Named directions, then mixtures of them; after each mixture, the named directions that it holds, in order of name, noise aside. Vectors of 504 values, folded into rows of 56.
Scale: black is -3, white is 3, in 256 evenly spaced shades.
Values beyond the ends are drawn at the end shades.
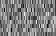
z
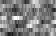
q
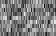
q, z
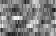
q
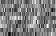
q, z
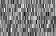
z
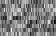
q, z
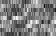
q, z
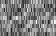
q, z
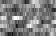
q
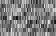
q, z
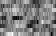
q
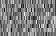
z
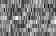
q, z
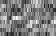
q, z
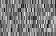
z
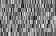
z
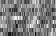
q, z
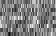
q, z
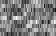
q, z
